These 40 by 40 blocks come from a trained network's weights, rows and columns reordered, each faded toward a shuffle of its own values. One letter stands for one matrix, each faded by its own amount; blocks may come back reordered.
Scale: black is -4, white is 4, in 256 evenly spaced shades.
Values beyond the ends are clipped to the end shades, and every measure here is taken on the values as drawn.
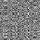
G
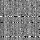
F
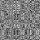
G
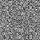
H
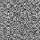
G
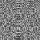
G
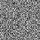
H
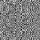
G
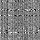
F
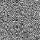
H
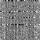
F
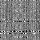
F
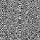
H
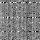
F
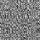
G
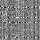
F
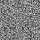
H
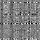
F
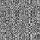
G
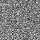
H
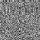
G
